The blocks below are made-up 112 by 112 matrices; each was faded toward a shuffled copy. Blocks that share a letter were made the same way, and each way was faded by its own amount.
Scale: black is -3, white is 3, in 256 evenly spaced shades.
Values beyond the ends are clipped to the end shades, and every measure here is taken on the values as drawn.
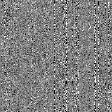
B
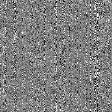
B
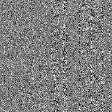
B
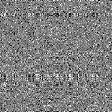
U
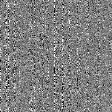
B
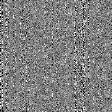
B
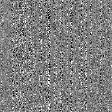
B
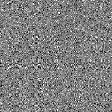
U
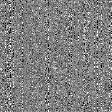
B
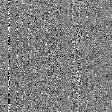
B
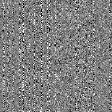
B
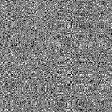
U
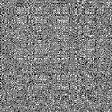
U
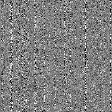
B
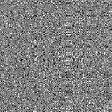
U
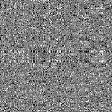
U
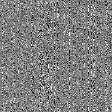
B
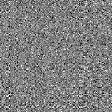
U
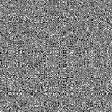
U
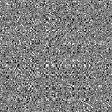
U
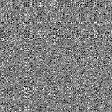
U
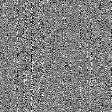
B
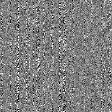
B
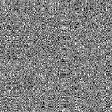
U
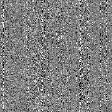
B
